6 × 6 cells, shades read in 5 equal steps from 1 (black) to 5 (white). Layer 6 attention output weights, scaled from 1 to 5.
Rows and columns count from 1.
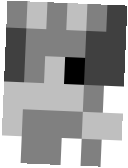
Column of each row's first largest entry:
2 2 3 6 1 1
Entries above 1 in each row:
6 6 5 6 6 6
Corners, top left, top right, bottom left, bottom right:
3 2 5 5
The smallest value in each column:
2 3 3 1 2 2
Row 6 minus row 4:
1 -1 -1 1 0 0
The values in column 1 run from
2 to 5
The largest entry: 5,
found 4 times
